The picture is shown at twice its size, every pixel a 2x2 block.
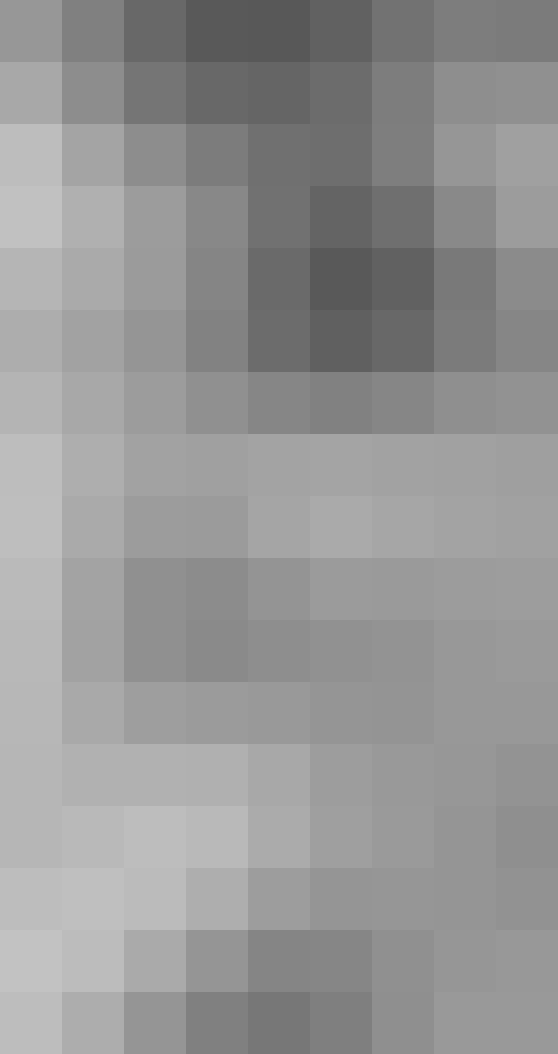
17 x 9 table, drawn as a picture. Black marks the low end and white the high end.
Slope: up to the bottom left. Average level on the scale: 60%. Ninth with the lowest average: top middle. Ninth with the highest average: bottom left.
